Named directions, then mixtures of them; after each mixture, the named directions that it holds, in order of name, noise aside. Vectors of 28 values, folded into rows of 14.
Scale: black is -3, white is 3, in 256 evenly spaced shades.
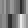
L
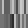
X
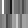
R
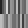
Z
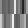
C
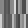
C, X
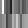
R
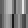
C, R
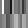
R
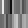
R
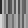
R, Z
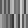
X, Z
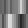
L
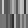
X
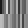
Z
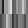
C, R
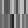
X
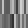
X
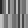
Z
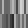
X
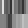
L, R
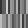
Z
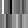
R
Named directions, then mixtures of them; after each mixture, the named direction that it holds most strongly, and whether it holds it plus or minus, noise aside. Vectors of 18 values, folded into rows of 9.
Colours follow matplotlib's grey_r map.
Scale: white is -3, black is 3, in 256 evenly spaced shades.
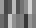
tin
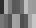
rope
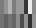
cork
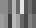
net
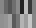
cork, minus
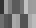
rope, plus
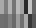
cork, plus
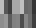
net, plus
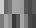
rope, minus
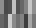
tin, plus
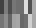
rope, plus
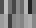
tin, minus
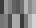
rope, plus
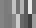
cork, plus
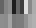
net, minus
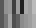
net, minus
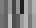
net, minus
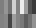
net, plus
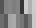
rope, plus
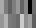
cork, minus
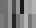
net, minus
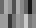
tin, minus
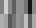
tin, minus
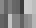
net, minus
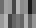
tin, minus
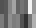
tin, plus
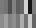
cork, minus
